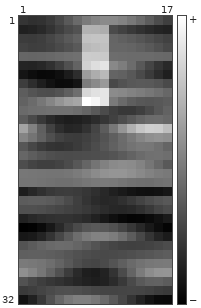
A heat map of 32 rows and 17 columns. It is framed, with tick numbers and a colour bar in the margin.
An odd patch, higher than its surroundings, sits in the top middle. The top middle is the ninth with the highest average. Values change most from cell to cell in the top middle.
